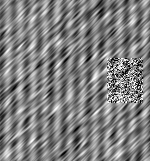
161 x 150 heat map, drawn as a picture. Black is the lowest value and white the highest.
Roughest part: middle right. Slope: none. Odd patch: rougher, in the middle right. Stripes: upright, repeating 12 times.
